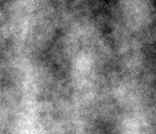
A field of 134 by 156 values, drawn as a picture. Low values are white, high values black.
Slope: up to the top right. Histogram: bell-shaped. Average level on the scale: 50%. Grain: smooth. Stripes: upright, repeating 3 times.
